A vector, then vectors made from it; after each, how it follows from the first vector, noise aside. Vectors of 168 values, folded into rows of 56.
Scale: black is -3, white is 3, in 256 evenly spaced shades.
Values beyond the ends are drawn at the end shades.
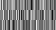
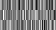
wrapped around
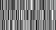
negated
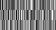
negated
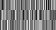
wrapped around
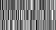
negated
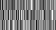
negated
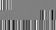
partly zeroed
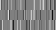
partly zeroed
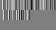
partly zeroed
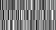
negated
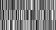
negated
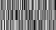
wrapped around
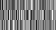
negated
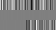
partly zeroed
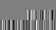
partly zeroed
